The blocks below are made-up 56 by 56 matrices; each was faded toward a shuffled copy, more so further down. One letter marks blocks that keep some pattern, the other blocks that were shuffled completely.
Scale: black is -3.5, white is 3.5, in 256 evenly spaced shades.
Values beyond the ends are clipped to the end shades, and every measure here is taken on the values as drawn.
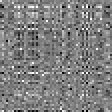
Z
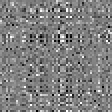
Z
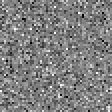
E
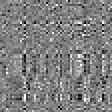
Z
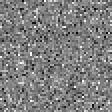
E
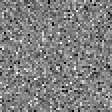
E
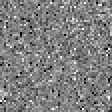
E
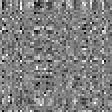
Z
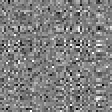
Z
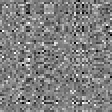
Z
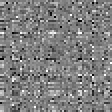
Z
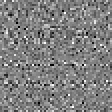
Z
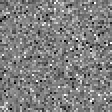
E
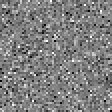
E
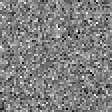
E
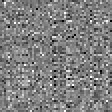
Z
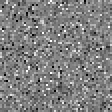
E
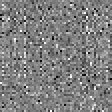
Z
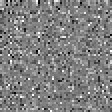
Z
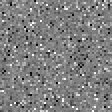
E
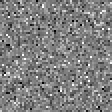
E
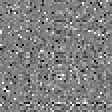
Z
